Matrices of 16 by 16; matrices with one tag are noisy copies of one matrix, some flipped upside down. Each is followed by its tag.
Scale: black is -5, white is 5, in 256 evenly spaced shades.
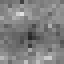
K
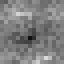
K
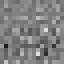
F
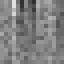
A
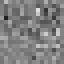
F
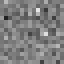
F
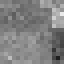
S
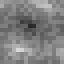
K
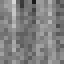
A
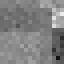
S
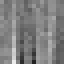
A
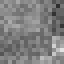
S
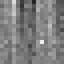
A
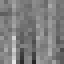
A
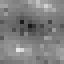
K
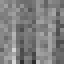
A
